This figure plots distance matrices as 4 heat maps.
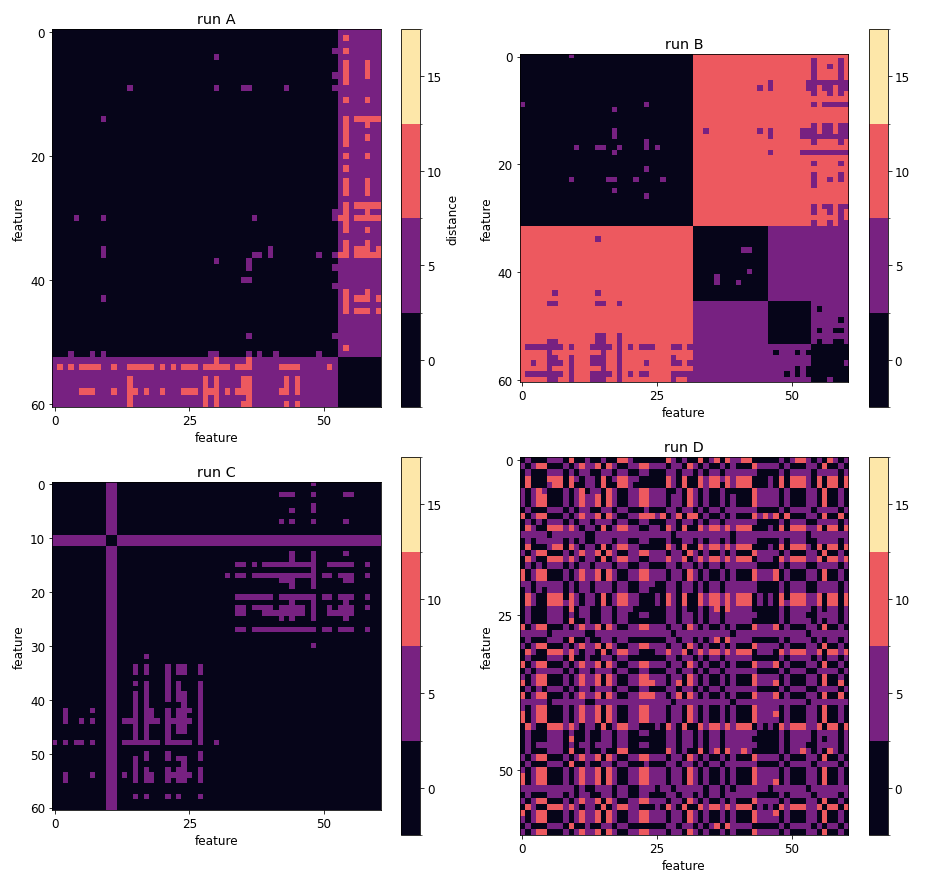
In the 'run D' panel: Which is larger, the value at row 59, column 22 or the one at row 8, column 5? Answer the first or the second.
the second
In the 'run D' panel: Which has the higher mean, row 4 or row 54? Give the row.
4
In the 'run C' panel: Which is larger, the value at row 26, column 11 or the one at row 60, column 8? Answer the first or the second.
the first
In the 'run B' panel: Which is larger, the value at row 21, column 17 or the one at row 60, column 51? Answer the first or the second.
the second
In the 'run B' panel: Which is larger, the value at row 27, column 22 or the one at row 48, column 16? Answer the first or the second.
the second
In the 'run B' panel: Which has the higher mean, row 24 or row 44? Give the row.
44
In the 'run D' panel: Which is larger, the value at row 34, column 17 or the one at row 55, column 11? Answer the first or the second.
the second
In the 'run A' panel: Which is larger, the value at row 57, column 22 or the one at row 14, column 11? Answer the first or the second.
the first
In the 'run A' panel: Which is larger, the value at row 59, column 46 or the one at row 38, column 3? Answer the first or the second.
the first
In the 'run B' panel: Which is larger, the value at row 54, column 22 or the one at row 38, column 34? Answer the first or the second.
the first
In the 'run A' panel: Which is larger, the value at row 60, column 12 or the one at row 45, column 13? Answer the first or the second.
the first
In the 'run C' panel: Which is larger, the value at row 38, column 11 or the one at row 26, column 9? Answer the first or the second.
the first
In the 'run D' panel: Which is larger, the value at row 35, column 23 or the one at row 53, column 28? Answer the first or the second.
the first
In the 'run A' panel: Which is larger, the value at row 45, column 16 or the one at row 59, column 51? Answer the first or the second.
the second
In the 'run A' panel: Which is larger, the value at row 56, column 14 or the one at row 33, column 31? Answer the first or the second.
the first
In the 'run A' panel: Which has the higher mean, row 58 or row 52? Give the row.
58
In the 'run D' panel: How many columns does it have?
61
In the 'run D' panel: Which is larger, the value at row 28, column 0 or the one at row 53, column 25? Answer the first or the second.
the first
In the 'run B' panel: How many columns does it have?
61
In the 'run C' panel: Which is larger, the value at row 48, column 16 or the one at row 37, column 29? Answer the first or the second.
the first
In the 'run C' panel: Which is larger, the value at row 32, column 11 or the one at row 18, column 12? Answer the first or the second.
the first
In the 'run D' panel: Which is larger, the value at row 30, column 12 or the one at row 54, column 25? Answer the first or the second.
the first
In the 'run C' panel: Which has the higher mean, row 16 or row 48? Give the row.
48
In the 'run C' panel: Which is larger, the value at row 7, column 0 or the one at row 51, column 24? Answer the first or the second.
the second
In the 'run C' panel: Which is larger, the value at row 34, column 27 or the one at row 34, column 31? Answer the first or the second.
the first
